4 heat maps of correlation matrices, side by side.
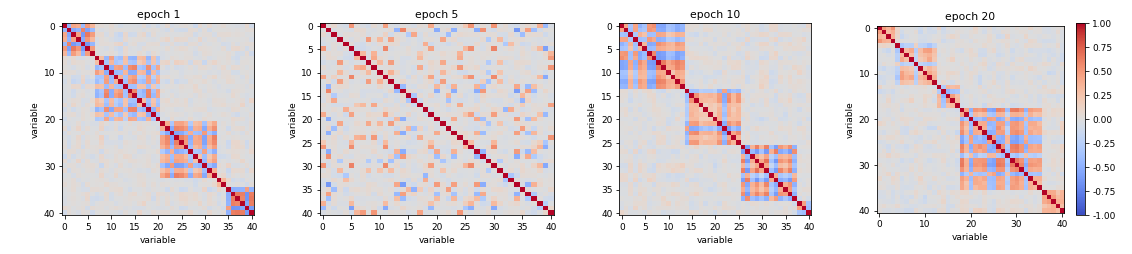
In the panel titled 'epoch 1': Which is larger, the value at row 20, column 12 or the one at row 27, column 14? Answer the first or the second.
the first
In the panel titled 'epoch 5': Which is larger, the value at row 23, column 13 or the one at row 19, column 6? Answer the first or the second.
the first
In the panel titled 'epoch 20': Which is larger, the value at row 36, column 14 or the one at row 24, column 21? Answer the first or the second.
the first
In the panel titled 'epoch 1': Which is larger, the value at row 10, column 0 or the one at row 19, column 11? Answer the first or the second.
the first
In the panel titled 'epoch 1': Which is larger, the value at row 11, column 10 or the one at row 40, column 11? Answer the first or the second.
the second
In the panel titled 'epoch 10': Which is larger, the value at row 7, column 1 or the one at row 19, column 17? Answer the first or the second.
the first
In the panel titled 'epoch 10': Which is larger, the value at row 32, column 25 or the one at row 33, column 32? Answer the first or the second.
the second
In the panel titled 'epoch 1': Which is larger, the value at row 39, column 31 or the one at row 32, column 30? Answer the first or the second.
the first
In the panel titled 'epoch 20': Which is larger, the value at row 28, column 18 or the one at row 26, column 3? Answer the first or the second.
the second
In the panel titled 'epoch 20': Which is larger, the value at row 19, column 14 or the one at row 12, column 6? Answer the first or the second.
the second
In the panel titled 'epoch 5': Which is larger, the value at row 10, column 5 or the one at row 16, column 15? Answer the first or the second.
the first
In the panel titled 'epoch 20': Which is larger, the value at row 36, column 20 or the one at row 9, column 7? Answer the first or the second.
the second
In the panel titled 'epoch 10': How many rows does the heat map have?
41
